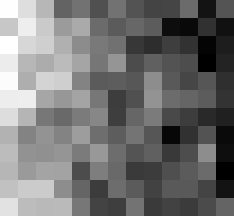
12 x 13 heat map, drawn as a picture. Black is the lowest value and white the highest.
Calmest part: bottom left. Ninth with the highest average: top left. Slope: up to the left.
